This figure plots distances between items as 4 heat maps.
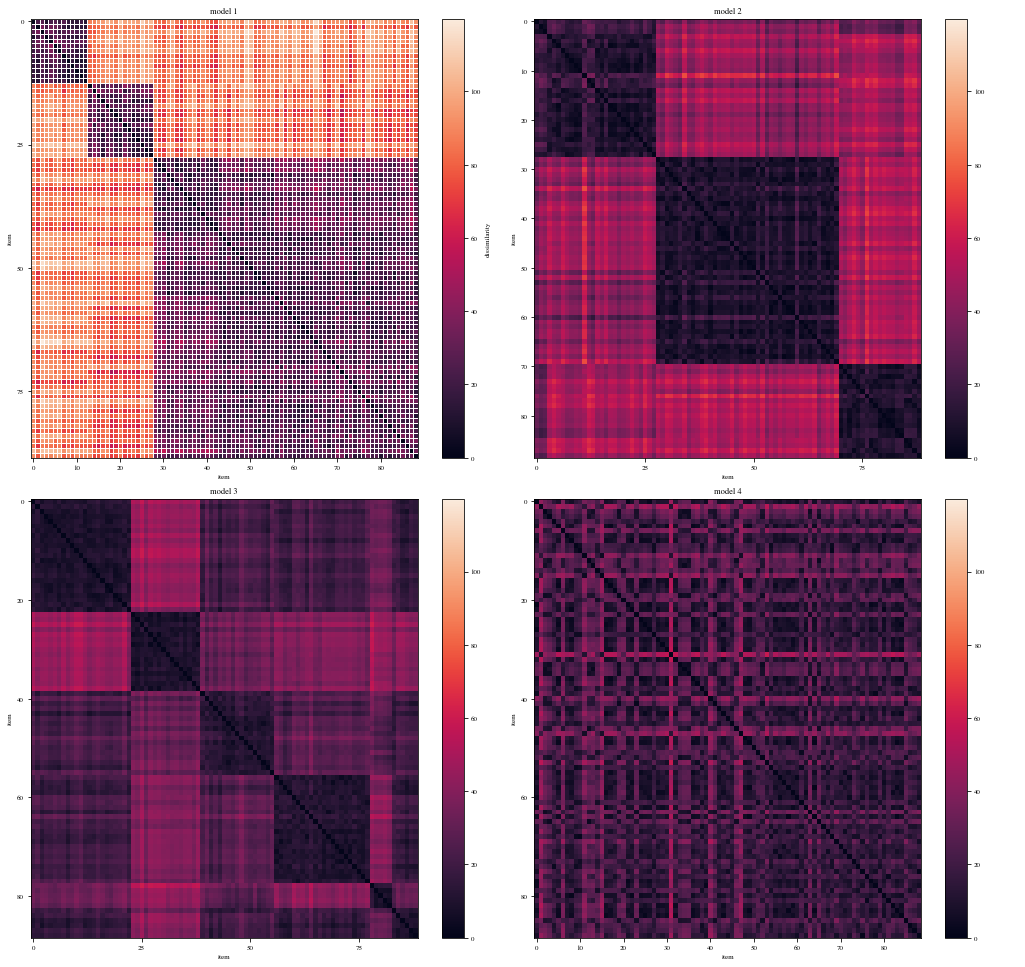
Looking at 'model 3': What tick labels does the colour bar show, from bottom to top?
0, 20, 40, 60, 80, 100
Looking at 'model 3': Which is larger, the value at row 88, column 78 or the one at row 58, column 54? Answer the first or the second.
the first
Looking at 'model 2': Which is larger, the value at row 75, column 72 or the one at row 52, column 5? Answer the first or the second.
the second
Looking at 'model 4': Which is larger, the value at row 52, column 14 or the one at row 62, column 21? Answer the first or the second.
the first
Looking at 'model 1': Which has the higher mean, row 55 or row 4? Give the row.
4
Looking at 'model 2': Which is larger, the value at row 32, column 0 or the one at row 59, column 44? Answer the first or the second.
the first
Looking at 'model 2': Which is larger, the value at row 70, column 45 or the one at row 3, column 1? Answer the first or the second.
the first
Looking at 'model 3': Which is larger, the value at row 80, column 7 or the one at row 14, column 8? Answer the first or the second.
the first
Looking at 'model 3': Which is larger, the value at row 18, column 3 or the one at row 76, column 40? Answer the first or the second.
the second
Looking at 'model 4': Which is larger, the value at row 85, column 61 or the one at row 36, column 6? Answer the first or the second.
the second
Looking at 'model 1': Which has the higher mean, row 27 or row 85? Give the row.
27
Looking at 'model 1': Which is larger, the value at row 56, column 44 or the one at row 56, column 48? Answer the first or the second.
the second
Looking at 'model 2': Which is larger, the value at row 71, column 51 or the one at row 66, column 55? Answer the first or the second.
the first
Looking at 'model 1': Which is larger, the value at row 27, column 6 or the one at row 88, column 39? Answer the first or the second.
the first
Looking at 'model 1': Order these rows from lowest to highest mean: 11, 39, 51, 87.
51, 39, 87, 11
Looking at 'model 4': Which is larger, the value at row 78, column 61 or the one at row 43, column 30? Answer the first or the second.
the first
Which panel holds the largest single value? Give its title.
model 1
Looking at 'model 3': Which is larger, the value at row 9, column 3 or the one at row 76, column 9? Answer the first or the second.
the second
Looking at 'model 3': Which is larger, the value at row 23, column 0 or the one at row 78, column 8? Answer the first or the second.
the first
